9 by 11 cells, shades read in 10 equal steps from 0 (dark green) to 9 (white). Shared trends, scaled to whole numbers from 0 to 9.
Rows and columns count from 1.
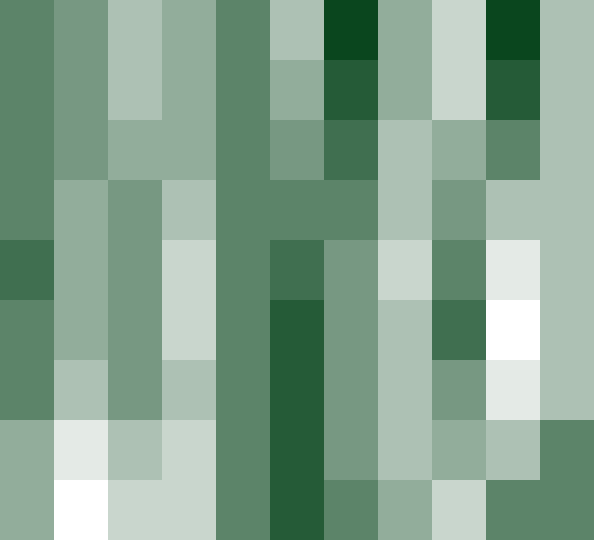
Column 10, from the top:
0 1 3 6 8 9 8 6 3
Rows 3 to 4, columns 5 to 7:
3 4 2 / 3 3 3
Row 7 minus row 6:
0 1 0 -1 0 0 0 0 2 -1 0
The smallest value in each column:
2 4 4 5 3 1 0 5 2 0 3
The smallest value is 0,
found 2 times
